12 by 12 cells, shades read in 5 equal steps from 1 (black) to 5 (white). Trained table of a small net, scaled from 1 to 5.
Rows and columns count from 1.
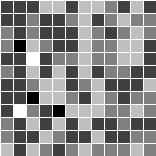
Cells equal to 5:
2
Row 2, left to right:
2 2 3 2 2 3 4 2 3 4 3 3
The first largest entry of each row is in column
4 7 7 3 3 3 4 4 2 3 4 1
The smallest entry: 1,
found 3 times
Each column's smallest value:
2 1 1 2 1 2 2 2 2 2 2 2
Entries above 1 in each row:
12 12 12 11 12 12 12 11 11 12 12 12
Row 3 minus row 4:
0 1 -1 -1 0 0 0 0 -1 -1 0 1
